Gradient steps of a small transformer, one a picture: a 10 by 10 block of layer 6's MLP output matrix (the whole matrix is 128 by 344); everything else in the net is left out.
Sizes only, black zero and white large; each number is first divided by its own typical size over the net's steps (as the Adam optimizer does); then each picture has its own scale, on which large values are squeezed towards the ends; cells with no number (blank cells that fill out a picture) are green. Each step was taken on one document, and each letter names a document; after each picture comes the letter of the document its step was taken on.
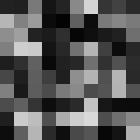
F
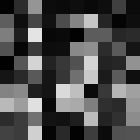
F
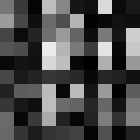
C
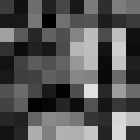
F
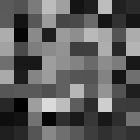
C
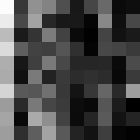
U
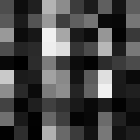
C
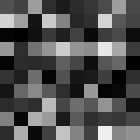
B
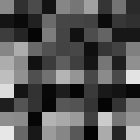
U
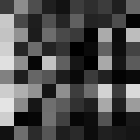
U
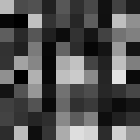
F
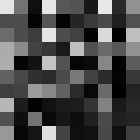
B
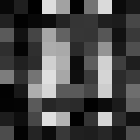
C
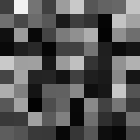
F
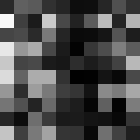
U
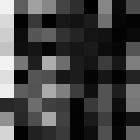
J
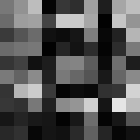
F
